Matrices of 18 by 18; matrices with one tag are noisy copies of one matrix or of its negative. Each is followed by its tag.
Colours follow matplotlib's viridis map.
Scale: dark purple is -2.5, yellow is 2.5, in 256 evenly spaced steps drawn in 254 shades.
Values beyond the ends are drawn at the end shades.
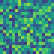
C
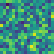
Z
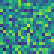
C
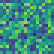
Z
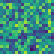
Z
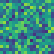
Z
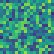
Z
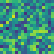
Z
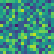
Z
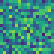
C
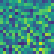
C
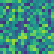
Z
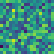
Z
